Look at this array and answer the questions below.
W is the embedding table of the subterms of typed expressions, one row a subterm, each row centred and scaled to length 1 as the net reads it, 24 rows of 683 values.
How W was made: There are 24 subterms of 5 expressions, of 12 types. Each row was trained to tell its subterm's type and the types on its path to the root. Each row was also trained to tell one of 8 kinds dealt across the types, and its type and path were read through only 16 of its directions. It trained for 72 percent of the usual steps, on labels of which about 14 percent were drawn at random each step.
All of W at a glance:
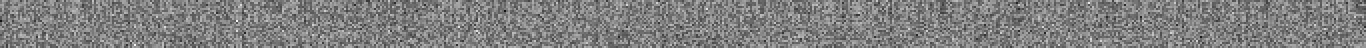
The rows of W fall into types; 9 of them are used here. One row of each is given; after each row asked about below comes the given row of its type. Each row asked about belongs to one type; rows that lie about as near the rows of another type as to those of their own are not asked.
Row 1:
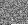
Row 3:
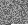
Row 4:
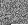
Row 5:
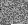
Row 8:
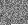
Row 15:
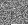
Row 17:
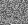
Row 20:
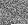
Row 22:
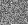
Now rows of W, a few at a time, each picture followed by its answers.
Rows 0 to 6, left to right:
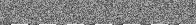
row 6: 3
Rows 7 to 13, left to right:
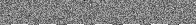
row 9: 20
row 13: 15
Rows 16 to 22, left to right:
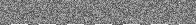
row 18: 1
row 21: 5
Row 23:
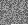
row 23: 8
